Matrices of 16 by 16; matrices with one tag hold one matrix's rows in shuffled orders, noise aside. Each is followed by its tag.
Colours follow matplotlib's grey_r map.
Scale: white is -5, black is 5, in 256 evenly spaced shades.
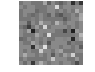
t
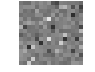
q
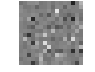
t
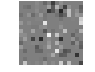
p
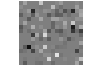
t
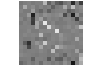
t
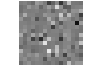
p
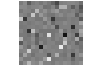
q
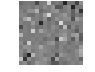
q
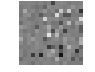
p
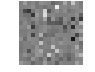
t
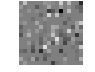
p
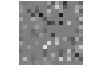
p
